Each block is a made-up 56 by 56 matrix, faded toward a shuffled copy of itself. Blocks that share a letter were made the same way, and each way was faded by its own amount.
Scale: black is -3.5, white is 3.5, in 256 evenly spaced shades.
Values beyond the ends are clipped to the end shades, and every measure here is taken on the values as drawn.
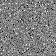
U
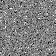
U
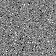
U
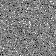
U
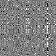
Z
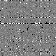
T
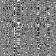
Z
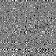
T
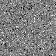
U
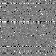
T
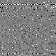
T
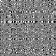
T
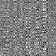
Z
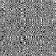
Z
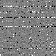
T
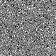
U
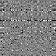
T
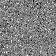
U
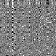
Z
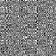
Z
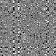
Z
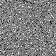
U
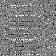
T
